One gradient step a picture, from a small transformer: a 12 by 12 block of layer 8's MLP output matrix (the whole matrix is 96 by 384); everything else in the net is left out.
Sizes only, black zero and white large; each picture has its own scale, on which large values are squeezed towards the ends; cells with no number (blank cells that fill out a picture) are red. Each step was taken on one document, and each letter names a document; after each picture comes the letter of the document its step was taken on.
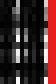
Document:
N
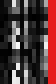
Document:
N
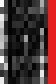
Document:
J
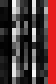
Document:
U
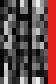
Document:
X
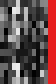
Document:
J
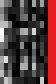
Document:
X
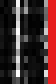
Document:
N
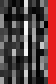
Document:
J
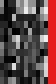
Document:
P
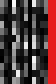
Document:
U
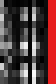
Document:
X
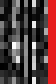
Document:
U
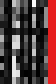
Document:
U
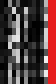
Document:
N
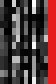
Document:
U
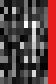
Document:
P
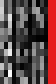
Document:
X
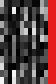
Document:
J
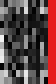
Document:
J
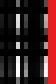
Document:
N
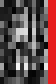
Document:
P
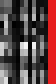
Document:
X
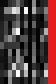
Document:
U
